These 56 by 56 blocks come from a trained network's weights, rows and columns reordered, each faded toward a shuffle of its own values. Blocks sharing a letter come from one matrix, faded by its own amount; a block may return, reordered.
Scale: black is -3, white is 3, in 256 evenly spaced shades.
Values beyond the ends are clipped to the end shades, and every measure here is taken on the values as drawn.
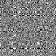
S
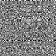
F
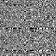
S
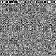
S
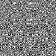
F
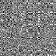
F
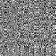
S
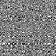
S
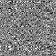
F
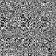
S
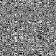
S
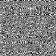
F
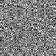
F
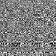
F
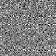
S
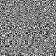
F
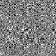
F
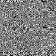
F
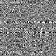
F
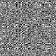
F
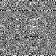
F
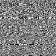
F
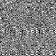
S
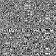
F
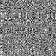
S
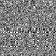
S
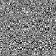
F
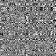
F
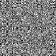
S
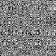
S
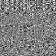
F
